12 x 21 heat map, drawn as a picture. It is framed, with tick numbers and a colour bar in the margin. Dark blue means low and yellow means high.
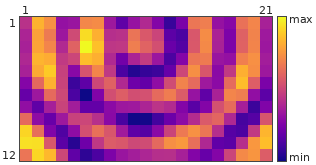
No single row or column stands out from its neighbours. The texture is blotchy. Rings spread out from the top middle. The top left is the ninth with the highest average.
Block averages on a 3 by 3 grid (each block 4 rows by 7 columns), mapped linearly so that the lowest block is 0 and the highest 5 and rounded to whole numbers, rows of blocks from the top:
5 0 3 / 1 1 2 / 2 0 2
